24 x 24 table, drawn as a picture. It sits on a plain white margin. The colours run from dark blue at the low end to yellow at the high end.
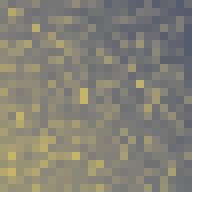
Stripes: none. Mirror symmetry: none. Ninth with the lowest average: top right. Grain: fine. Ninth with the highest average: bottom left. Slope: up to the bottom left.
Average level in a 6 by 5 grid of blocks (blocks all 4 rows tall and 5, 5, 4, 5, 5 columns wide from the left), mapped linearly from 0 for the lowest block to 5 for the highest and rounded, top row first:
32110
33210
43322
43322
55332
54432
